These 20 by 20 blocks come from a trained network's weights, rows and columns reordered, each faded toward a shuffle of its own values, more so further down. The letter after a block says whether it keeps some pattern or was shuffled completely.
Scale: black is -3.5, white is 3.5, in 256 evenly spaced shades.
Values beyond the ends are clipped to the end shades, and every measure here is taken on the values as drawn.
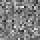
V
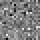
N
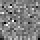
V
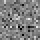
V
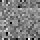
V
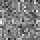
V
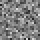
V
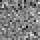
N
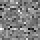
V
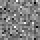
N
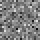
N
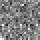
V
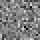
V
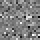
V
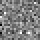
V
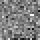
V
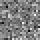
N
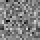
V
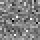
N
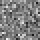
N
